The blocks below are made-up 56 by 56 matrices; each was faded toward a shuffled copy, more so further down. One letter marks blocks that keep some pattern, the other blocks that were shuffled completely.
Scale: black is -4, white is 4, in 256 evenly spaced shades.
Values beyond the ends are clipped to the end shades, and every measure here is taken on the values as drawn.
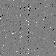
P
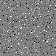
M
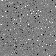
M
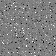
M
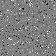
M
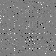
P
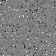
M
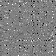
P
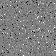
M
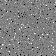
M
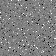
M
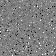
M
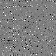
P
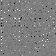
P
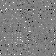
P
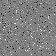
M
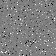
M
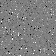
M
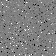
M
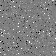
M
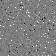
M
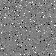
M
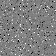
M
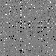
P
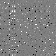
P
